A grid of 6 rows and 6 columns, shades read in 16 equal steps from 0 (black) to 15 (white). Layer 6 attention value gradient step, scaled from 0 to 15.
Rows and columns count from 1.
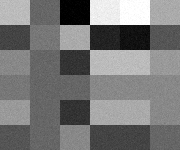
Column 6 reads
10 5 9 8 8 6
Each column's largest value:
11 7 10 14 15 10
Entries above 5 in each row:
5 2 5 6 5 3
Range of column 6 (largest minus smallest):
5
